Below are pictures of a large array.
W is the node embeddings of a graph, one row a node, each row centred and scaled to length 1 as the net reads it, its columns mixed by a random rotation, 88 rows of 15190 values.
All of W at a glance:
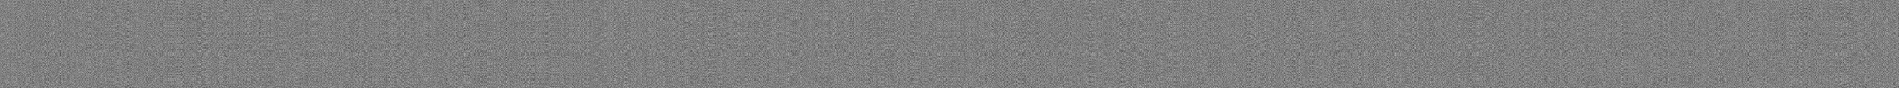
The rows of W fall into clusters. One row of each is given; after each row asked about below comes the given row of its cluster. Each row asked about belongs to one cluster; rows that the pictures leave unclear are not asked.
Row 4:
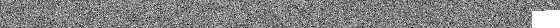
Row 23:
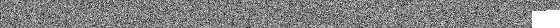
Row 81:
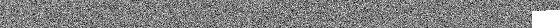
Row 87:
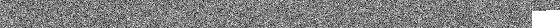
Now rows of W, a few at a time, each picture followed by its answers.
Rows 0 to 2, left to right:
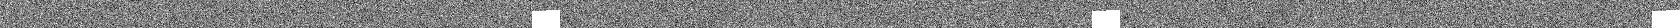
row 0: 81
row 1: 23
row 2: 23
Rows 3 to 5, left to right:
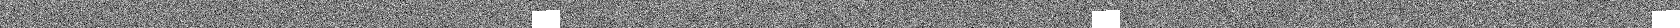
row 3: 81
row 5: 23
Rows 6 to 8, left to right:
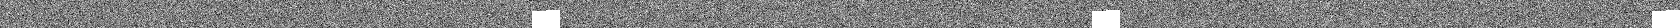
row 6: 81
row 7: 4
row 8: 87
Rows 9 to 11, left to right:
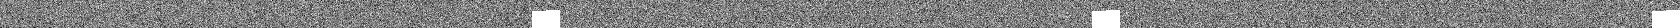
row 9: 4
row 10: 81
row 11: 81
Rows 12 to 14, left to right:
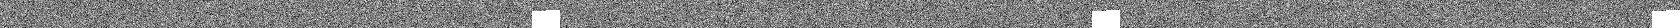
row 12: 87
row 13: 4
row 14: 4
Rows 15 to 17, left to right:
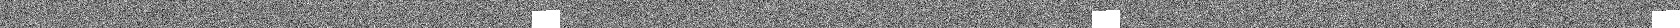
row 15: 23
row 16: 87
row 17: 4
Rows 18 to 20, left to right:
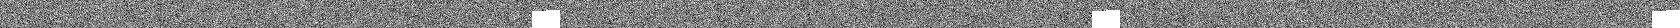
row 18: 4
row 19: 4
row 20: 81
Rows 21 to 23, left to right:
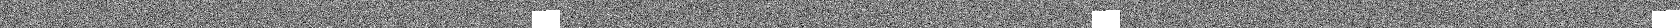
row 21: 23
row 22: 87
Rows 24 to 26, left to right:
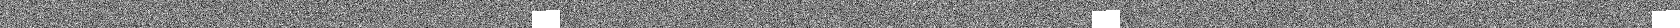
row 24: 81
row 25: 23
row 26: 23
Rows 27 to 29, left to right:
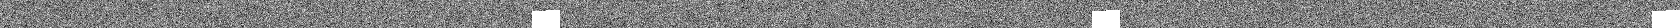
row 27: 87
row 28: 4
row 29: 23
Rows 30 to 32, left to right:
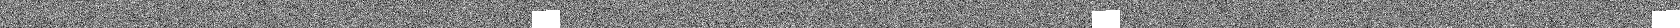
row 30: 4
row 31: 81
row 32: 23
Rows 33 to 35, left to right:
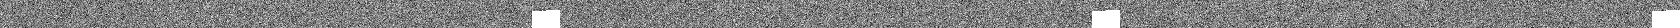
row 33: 87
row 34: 87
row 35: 4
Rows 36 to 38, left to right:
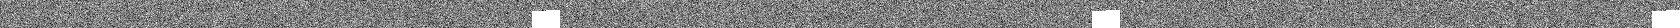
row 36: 4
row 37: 81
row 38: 23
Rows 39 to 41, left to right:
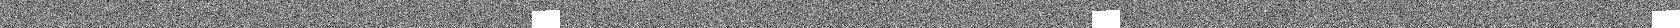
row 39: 87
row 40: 81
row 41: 23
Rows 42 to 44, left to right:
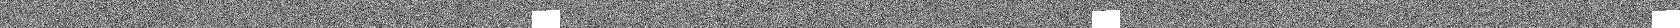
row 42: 23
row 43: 4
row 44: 87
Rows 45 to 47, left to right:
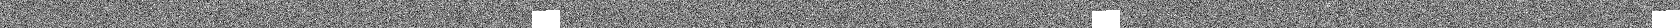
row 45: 87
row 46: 81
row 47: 87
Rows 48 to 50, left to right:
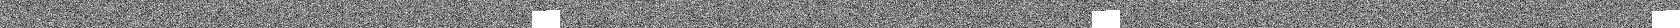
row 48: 87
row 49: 4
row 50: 81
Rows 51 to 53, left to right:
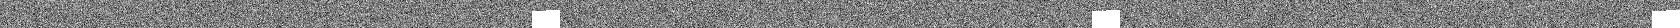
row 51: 81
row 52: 23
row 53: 23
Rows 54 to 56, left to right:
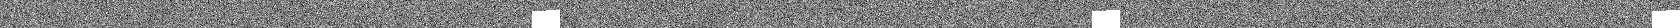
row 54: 23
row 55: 23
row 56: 81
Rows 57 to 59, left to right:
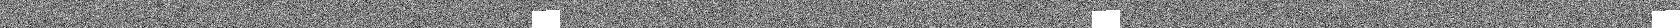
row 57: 4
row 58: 23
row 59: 87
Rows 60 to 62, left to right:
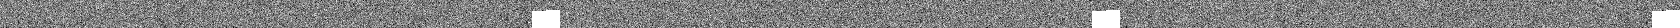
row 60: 4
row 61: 81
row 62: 4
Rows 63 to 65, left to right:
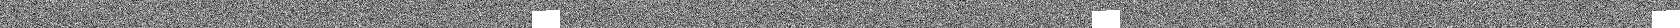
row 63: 81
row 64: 81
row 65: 23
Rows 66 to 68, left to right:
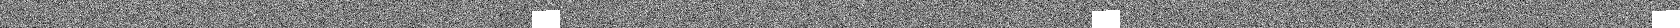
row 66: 4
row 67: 4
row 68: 81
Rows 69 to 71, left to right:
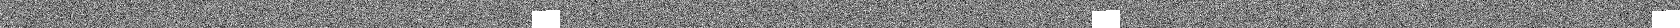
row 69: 87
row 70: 81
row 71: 4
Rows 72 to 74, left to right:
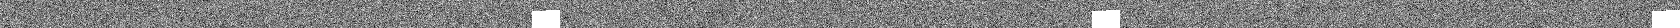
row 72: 87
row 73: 23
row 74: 4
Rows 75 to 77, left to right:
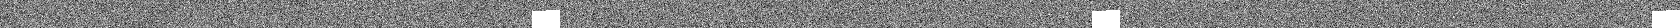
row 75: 23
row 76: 81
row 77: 81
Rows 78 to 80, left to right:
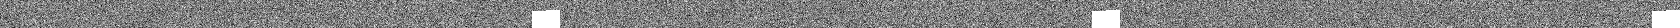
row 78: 23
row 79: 23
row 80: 23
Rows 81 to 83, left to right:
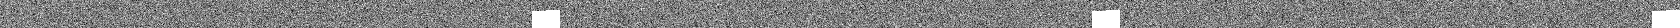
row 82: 81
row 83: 23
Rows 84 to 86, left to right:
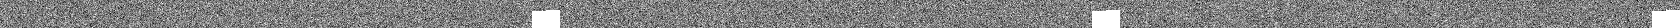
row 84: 87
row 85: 81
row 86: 4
